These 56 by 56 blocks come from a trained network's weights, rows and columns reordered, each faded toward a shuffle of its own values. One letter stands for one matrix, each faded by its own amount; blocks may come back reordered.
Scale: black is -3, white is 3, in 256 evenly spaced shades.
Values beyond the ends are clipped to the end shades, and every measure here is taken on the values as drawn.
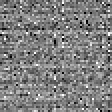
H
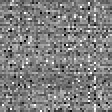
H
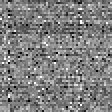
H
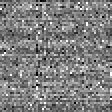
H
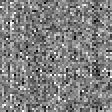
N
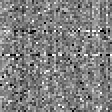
N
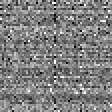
H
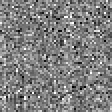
N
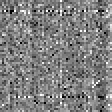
N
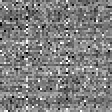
H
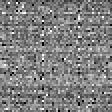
H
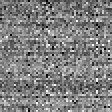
H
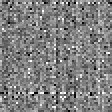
N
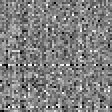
N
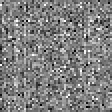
N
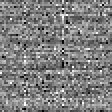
H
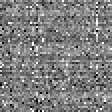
H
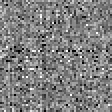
N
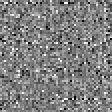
N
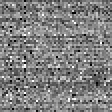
H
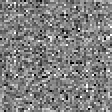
N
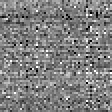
H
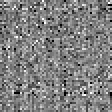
N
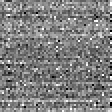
H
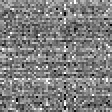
H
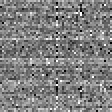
H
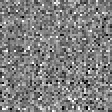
N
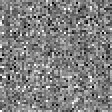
N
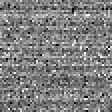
H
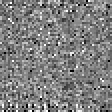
N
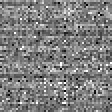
H
